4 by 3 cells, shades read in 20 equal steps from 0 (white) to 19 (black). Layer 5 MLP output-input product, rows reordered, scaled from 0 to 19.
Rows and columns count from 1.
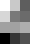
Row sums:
16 24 20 47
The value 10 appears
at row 2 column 2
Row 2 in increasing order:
3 10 11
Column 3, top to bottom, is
12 11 6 13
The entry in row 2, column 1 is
3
